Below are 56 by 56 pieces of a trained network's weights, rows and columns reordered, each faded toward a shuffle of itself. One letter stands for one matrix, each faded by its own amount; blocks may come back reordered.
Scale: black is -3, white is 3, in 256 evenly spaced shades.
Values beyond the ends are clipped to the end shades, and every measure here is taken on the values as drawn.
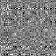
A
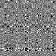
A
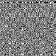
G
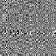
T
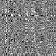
T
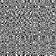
T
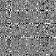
A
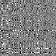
A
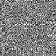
G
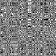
T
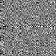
T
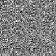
G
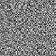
G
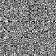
G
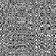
T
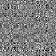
T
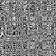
T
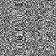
G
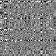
A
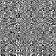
T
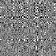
A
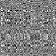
T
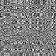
T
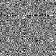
G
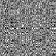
T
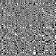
A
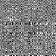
T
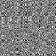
T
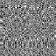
T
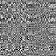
T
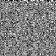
G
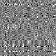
A
